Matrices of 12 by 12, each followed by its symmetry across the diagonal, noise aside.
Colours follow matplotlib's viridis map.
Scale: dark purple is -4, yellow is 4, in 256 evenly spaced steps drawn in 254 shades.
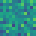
antisymmetric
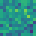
neither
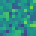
antisymmetric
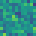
antisymmetric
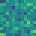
neither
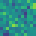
antisymmetric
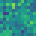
antisymmetric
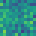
antisymmetric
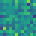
antisymmetric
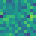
neither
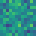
neither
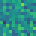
antisymmetric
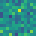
neither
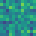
antisymmetric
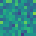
neither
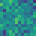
neither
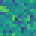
neither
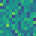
neither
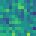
antisymmetric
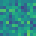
neither
